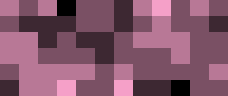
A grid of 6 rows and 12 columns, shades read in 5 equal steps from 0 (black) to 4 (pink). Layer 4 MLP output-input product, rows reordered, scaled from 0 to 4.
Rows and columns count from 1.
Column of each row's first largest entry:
9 9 1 1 2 4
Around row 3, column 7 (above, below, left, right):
1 2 1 3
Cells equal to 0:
2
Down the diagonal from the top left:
3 1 1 2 3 2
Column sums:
14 15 13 12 12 10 13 13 15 12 13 12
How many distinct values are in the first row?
5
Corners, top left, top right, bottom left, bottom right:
3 2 1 2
